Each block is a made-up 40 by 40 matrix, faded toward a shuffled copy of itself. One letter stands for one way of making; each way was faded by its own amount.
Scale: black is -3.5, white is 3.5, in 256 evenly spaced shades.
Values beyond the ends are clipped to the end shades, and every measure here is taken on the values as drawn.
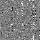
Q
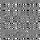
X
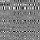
X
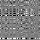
X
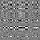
X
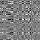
X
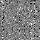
Q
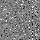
Q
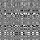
X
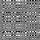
X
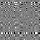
X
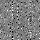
Q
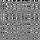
X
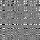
X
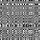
X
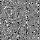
Q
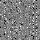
Q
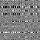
X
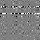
X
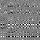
X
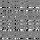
X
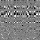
X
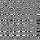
X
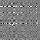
X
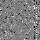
Q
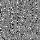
Q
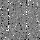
Q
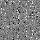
Q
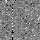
Q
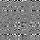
X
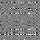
X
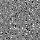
Q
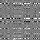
X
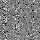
Q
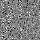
Q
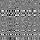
X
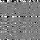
X
